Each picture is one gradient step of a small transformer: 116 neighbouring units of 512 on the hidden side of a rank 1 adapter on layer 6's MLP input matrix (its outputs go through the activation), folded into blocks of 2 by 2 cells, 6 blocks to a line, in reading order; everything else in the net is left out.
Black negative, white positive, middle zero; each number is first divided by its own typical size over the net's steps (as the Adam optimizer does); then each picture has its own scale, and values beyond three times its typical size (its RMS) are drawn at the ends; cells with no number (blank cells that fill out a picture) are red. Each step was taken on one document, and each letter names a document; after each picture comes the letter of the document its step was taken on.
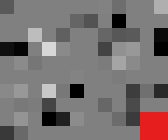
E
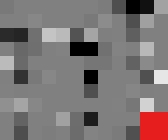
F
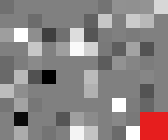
F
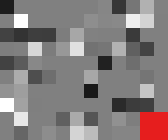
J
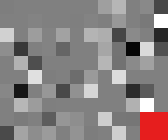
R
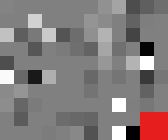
F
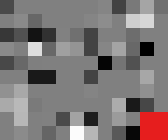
J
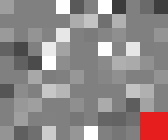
R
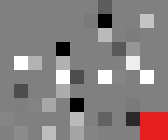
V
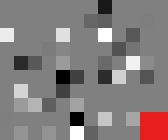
V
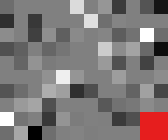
E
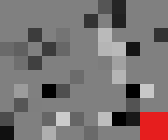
R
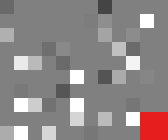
V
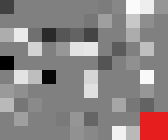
J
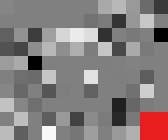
R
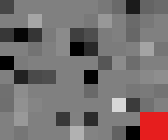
F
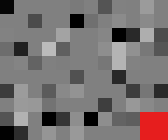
E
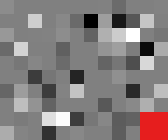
E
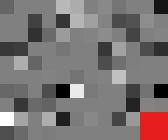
E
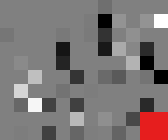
V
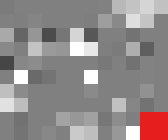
F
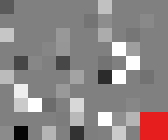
V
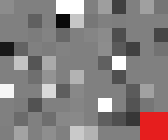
R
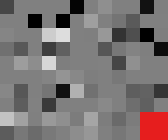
E
